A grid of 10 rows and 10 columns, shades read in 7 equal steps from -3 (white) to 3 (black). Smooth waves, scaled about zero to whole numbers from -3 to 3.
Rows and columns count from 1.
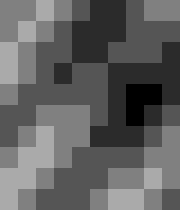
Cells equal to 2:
20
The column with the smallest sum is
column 1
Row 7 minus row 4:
2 0 -2 -2 -1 1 0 0 -1 -2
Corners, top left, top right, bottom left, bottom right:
0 0 -1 1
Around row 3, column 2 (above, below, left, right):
-1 0 -1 1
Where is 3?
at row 5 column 8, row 5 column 9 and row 6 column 8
